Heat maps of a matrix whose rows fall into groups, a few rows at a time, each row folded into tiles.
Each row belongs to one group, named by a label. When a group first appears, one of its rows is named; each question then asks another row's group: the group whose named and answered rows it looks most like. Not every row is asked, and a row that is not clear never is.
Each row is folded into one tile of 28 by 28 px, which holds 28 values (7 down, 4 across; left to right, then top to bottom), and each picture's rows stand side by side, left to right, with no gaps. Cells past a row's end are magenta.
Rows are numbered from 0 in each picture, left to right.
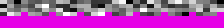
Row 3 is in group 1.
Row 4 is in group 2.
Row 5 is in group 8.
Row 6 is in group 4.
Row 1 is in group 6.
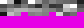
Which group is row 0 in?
2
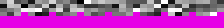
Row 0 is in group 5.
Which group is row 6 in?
8
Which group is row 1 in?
8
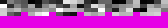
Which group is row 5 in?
6
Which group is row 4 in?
6
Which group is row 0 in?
8
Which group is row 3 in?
6
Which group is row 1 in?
1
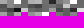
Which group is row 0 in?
5
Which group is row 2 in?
5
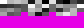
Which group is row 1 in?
8
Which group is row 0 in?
4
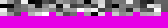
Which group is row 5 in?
6
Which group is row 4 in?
5
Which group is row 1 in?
1
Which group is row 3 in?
8
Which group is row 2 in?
5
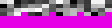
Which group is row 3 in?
5
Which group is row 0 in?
2
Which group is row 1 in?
8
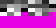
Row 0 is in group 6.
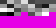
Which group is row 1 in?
1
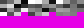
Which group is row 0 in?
5
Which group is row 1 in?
2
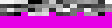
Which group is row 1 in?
6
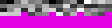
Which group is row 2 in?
5
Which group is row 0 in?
6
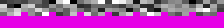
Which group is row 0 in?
1
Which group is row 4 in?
2
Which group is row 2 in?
2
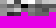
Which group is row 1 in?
4
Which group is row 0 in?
4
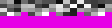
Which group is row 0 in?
2
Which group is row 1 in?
1
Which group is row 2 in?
8
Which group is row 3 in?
1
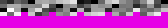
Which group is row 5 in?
2
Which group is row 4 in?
5
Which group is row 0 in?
6
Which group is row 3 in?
6
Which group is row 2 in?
5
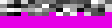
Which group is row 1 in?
8
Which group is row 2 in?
6
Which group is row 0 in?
4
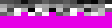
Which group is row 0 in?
1
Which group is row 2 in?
1
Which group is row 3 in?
6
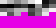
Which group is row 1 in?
2
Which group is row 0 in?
4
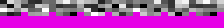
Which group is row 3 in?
2
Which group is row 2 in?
4
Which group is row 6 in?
5
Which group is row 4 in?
5
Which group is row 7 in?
4
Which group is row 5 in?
5
